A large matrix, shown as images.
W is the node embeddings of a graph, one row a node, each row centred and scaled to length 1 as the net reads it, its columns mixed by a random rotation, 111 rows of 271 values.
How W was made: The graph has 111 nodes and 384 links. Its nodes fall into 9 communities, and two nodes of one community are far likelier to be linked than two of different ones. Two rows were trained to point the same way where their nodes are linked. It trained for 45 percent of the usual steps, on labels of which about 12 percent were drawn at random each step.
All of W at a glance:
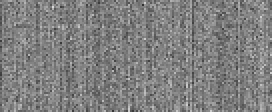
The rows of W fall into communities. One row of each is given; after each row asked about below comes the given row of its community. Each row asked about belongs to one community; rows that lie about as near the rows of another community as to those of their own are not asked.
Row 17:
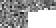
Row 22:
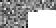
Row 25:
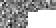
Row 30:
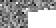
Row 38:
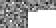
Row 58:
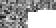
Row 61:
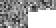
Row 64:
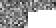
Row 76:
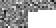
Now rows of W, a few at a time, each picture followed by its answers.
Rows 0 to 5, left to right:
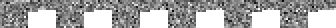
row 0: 30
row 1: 76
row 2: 64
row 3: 64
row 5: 22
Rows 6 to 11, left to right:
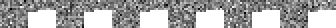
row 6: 61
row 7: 22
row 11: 58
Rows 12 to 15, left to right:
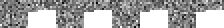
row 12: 17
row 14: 61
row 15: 38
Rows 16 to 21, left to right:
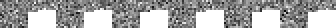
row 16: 76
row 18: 76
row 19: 22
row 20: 38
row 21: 58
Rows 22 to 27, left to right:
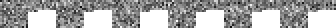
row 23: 25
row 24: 61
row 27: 61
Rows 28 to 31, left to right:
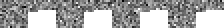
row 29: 64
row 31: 17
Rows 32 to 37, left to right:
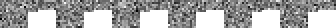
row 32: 64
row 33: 76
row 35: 64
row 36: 25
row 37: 38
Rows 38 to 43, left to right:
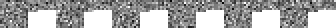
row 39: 38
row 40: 61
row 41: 76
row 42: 64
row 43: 22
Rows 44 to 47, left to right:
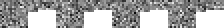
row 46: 30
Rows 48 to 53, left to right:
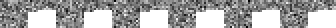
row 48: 25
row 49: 25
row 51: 17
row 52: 61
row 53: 17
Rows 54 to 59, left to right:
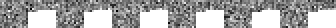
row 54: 38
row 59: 17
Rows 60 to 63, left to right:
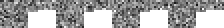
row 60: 30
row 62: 38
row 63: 64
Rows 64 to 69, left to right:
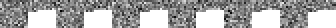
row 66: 25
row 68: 58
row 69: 25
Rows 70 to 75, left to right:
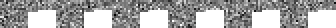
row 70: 30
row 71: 22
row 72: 58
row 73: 76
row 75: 22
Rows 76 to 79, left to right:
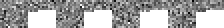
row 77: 64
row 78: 25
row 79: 61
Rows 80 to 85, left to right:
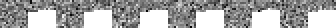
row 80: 22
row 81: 17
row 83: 61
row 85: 17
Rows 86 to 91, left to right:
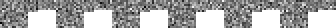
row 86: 17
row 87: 17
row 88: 22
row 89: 22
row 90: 38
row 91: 64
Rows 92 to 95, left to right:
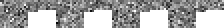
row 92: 64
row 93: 25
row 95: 58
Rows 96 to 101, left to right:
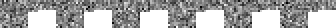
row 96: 17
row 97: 22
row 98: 38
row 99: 61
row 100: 61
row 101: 30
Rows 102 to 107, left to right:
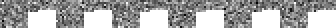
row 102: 25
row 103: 38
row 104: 25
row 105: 17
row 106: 22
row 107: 25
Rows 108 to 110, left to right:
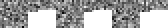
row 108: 25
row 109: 58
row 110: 58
